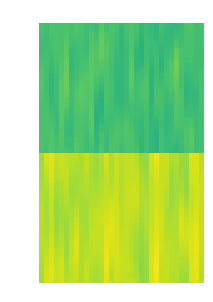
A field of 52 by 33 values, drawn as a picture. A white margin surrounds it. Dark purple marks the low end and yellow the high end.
It is made of 2 by 1 panels. Panel 1,1: high, streaked downward, faint in contrast. Panel 2,1: very high, streaked downward, faint in contrast.
